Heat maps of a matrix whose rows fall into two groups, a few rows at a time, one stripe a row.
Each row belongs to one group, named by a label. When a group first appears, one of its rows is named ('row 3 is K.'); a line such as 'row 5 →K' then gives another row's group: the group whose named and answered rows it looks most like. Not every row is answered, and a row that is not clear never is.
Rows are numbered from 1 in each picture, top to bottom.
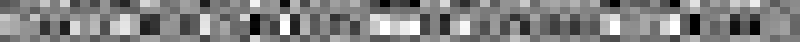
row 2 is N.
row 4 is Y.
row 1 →N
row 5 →Y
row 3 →Y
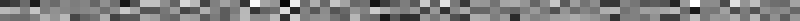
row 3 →N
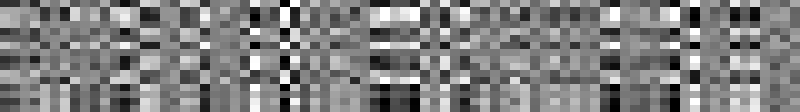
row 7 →Y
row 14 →N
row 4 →Y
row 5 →N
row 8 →N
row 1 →N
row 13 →N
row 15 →N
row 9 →N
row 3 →Y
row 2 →Y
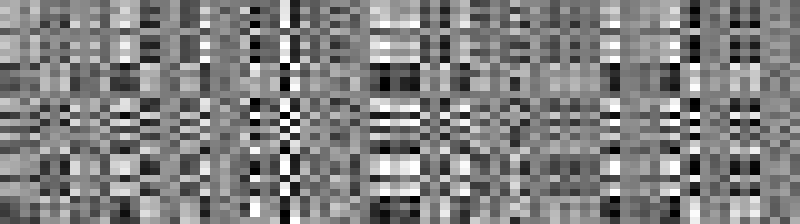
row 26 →N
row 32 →N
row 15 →Y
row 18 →Y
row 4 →Y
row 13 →N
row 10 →N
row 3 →Y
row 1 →Y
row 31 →N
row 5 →N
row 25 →Y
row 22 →N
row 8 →Y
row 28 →Y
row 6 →Y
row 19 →N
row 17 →N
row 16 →Y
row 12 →N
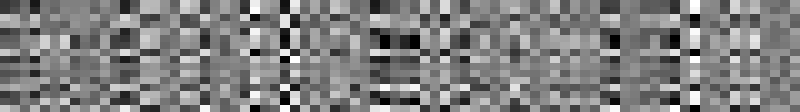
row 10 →N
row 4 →Y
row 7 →N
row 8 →Y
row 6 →N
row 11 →N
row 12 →N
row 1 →N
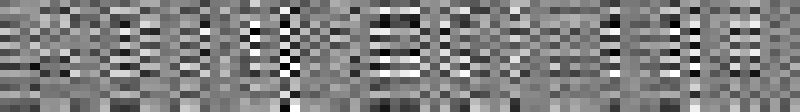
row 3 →N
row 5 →Y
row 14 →Y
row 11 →Y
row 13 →N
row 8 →N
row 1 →N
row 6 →N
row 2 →Y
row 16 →N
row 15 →N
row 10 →N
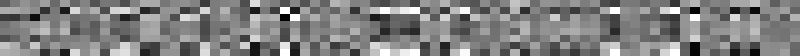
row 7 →Y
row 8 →Y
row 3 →N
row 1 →N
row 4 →N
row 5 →N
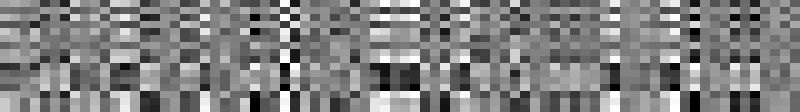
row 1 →Y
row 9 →Y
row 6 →Y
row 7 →N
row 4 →N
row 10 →N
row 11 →N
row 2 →N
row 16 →Y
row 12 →N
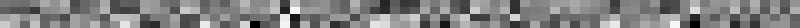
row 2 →N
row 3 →Y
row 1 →N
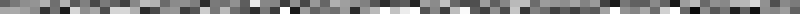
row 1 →N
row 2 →Y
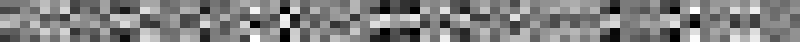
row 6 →N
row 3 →Y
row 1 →N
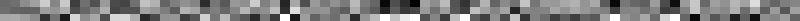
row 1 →N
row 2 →N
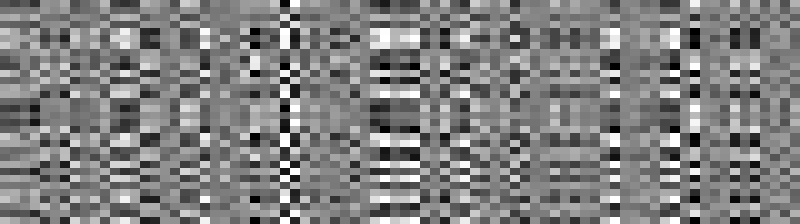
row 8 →N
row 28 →Y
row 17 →N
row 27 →N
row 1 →N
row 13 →Y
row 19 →N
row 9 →N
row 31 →N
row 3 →Y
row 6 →Y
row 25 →N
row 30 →N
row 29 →Y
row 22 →N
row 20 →Y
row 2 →N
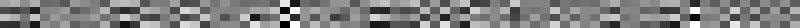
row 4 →N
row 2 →N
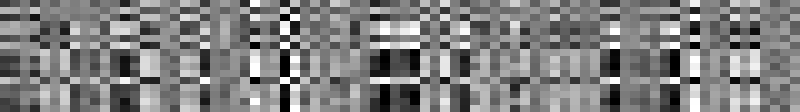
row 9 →N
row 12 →Y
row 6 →N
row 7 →Y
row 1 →N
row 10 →N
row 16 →N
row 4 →Y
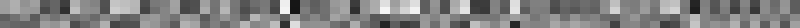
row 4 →N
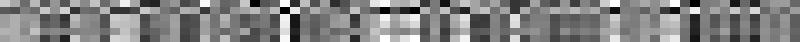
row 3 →Y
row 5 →Y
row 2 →N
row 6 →Y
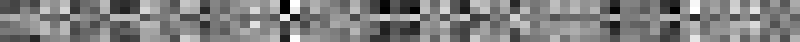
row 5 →N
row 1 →N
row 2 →N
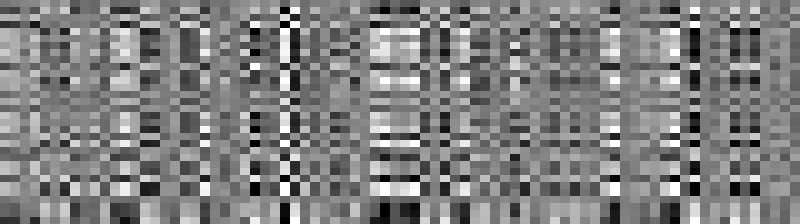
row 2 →N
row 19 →Y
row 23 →N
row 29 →N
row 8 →Y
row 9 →Y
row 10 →N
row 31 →N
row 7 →Y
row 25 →Y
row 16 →N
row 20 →N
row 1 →N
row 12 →Y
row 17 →Y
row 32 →N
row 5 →Y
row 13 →Y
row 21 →Y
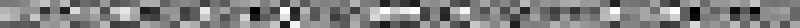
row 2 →Y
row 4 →N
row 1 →N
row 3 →Y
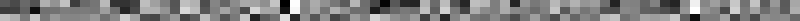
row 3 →Y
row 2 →N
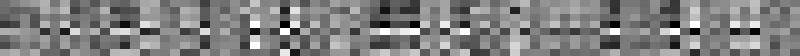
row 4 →N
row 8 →Y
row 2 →N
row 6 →N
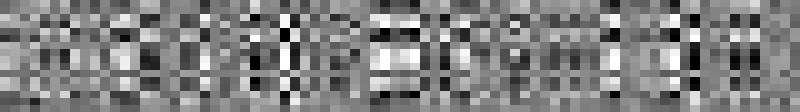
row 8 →Y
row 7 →Y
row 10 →Y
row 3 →Y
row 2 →N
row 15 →N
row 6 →N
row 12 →Y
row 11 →N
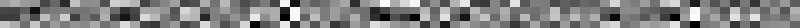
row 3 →N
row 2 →N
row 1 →Y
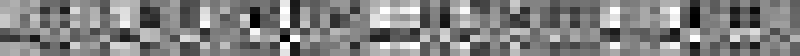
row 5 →N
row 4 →Y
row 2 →Y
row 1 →Y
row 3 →Y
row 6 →N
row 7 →Y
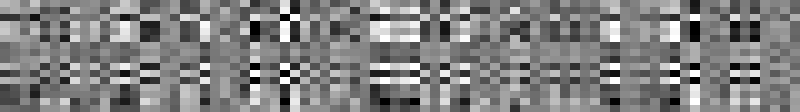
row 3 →N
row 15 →N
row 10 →Y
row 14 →N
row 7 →N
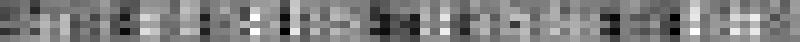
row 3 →N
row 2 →N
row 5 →N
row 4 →N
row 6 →N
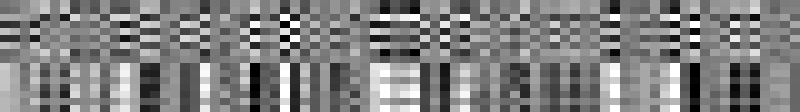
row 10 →Y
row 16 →Y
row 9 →N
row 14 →Y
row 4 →N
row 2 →N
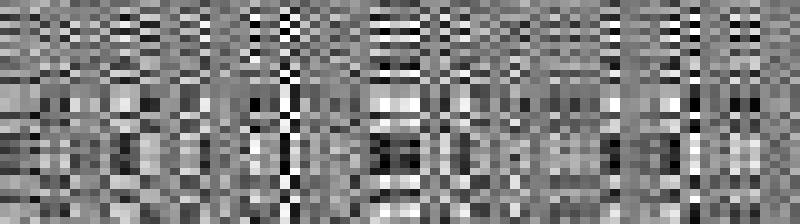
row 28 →N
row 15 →Y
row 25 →N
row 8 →Y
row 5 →N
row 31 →Y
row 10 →N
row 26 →Y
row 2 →Y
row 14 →Y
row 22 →N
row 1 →N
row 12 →N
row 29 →N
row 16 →Y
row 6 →Y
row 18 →Y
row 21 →N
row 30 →Y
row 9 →N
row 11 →Y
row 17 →N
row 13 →Y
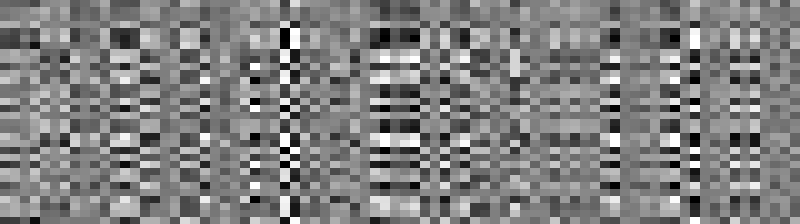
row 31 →Y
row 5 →N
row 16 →N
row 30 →Y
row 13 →N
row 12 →Y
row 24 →N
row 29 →Y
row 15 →Y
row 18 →N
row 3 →N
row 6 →N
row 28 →N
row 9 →Y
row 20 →Y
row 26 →Y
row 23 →Y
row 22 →N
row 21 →Y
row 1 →N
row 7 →N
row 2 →N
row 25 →Y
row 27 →N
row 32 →N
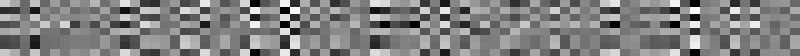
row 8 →Y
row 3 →Y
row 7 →N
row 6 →N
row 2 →N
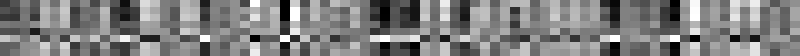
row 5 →N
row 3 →N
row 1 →N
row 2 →N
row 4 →N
